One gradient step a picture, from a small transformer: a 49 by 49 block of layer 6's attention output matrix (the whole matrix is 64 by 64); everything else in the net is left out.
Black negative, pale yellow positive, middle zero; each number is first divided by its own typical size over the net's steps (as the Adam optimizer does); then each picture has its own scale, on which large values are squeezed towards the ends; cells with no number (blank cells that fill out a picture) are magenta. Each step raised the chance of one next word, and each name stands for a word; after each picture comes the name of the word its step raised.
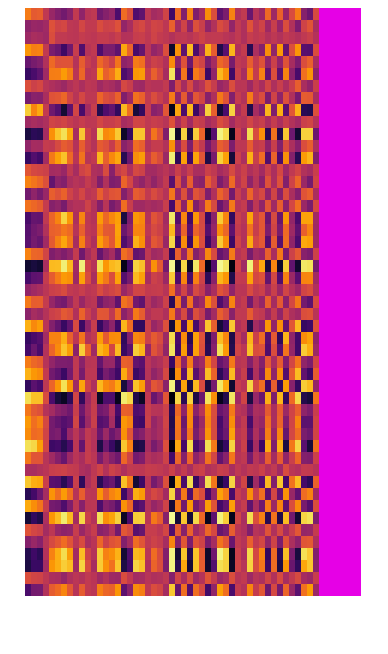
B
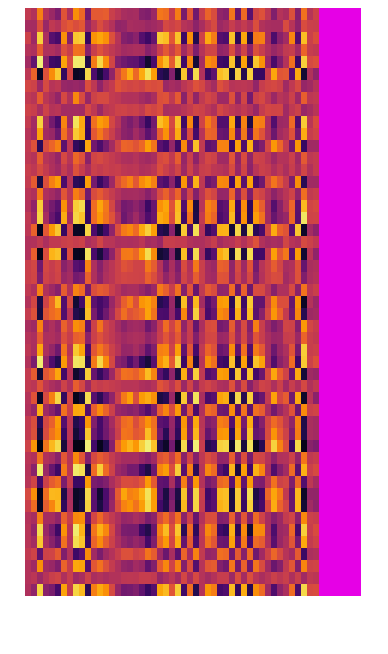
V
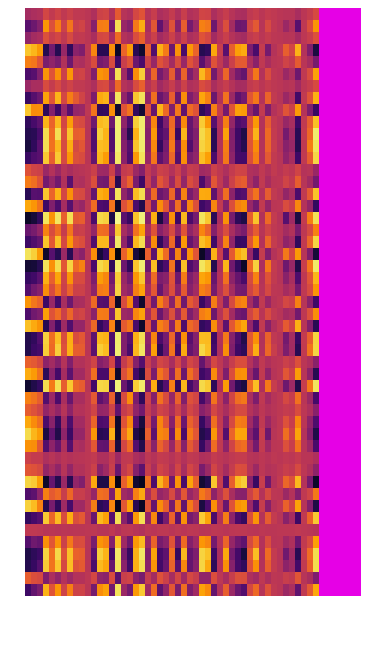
B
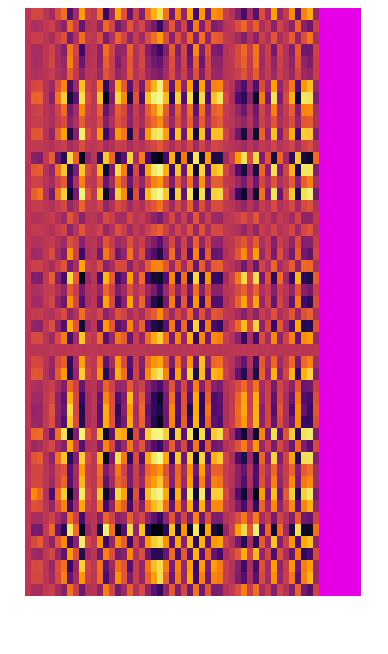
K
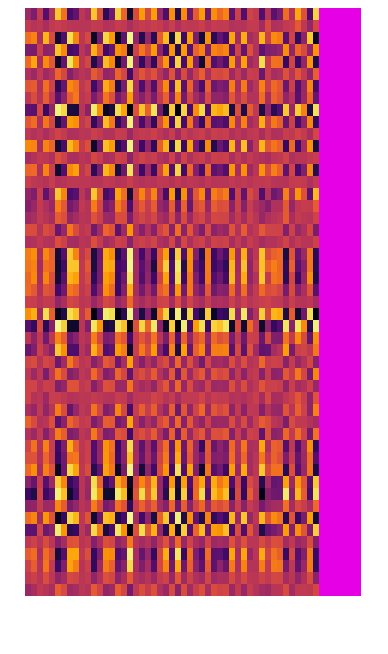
B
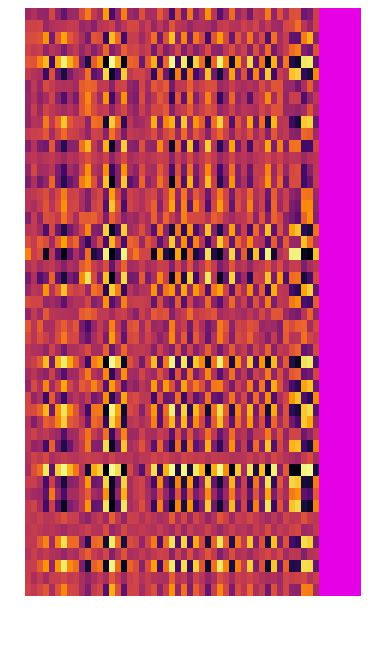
V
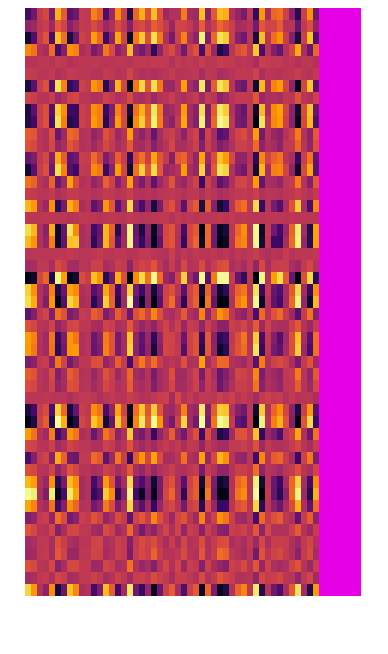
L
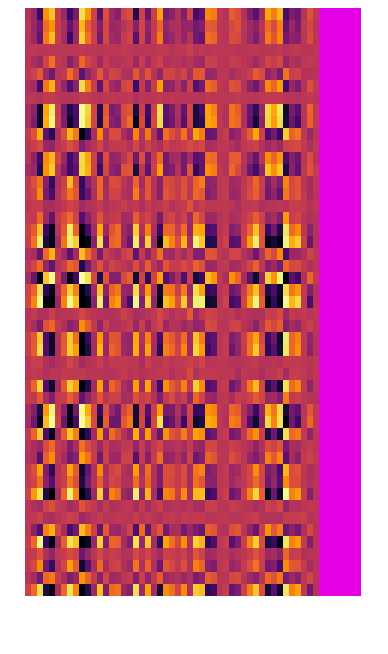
L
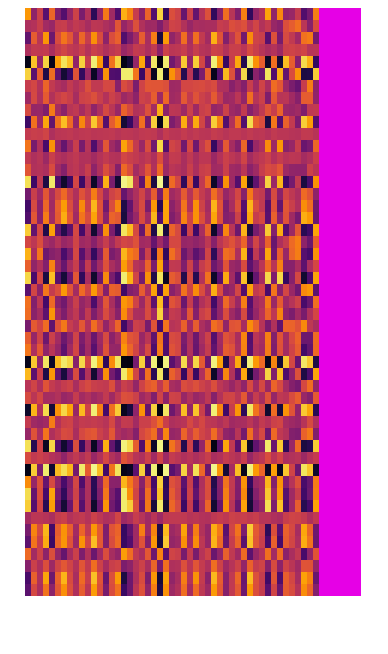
V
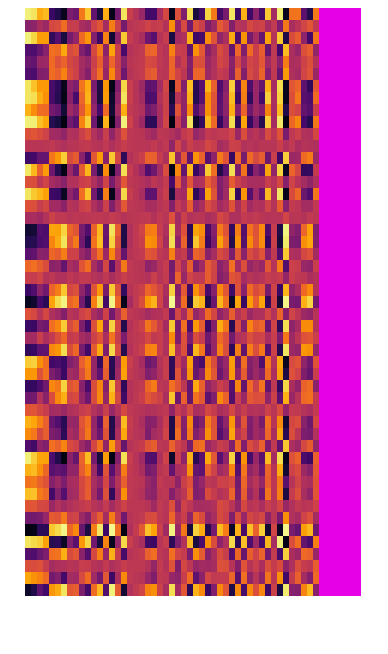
K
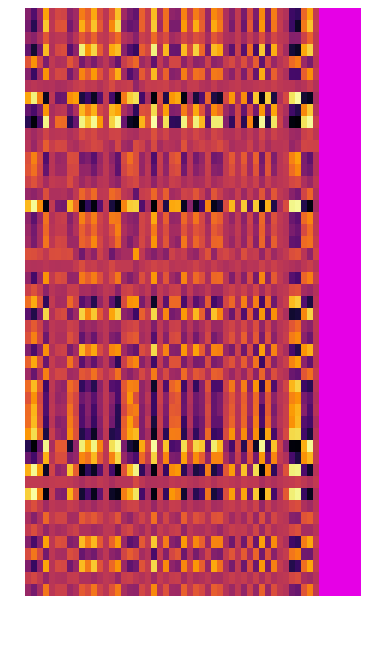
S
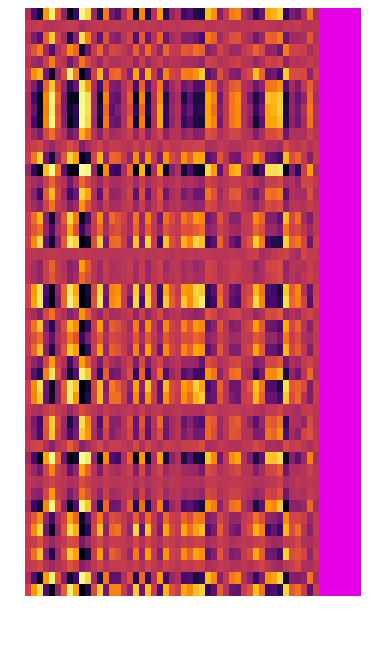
K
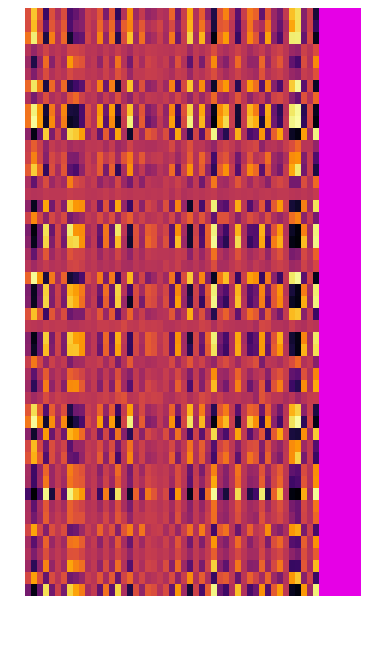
L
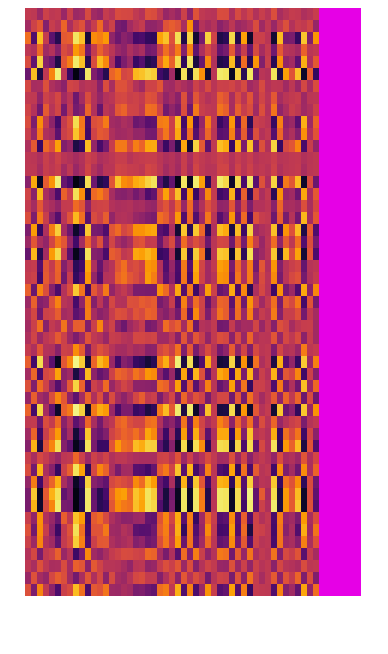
V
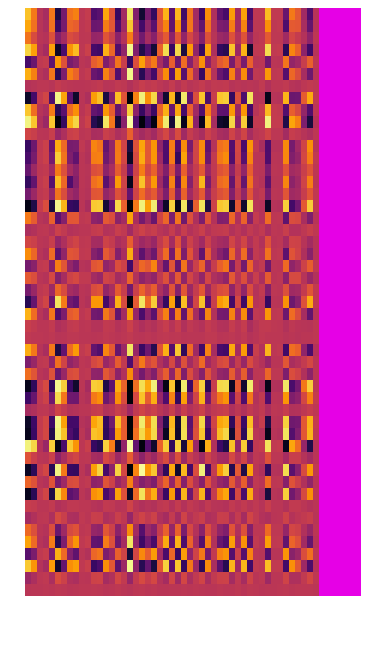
S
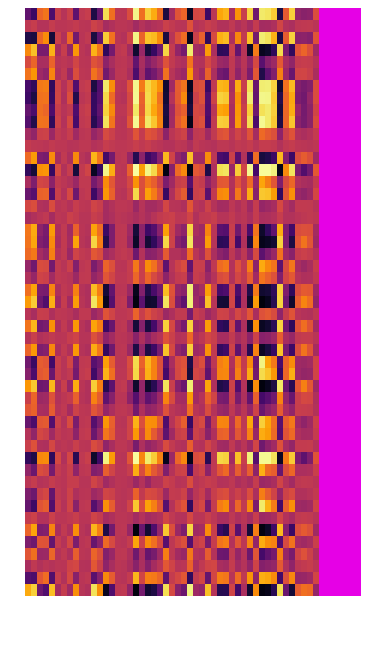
K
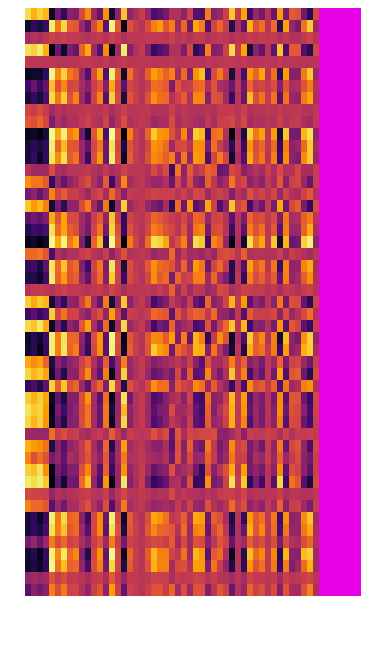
B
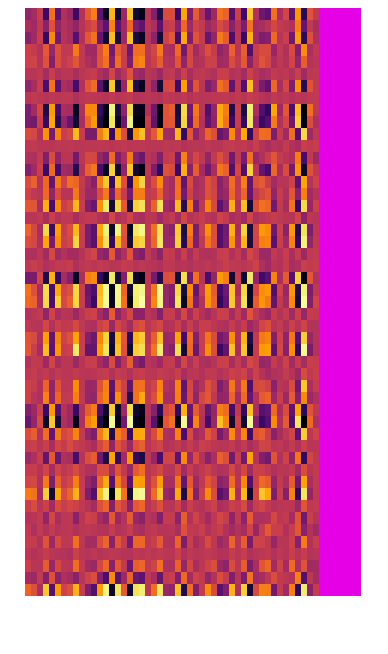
L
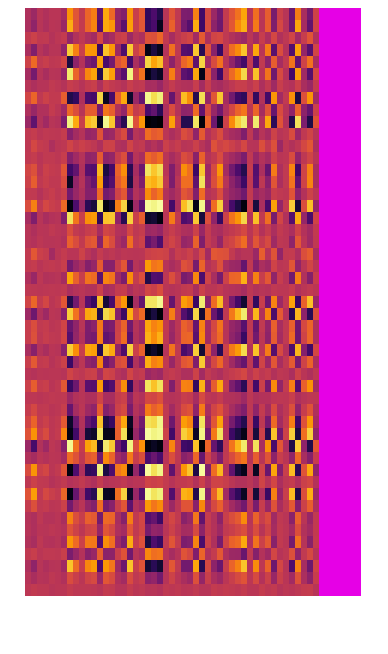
S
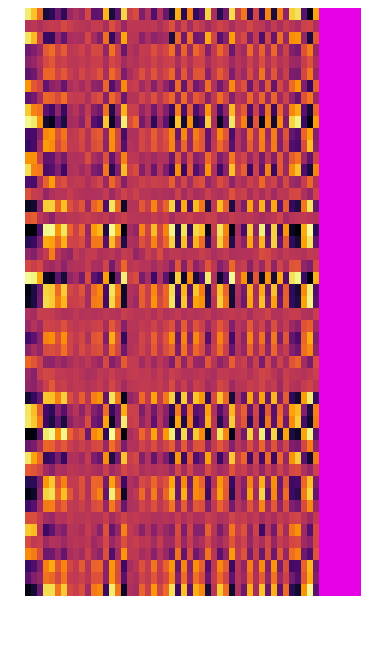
L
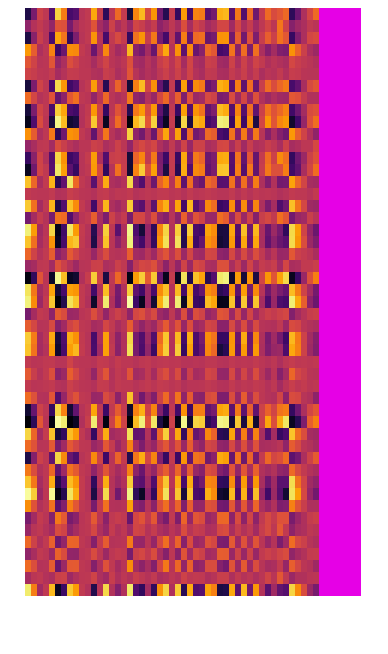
L
